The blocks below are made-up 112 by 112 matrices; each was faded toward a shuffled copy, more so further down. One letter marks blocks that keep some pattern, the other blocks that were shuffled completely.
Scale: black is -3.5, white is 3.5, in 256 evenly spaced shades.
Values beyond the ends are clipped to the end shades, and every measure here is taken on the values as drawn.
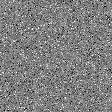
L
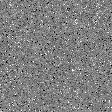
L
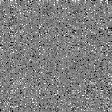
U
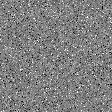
L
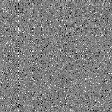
U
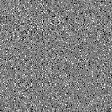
U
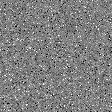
L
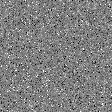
L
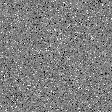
L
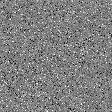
L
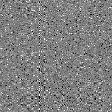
U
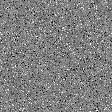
L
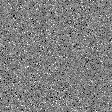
L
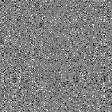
U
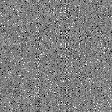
U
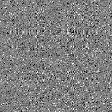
U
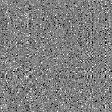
U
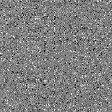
U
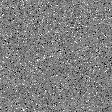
L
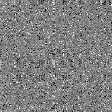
U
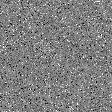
L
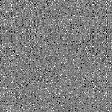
U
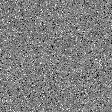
L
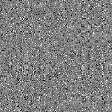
U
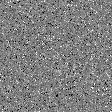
L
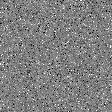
L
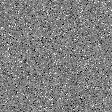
L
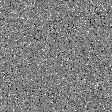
L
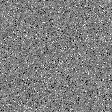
L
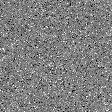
L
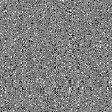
U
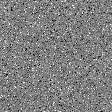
L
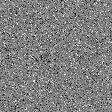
L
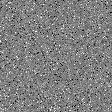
L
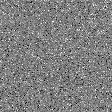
L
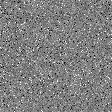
L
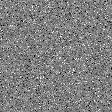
L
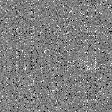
U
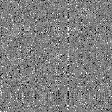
U
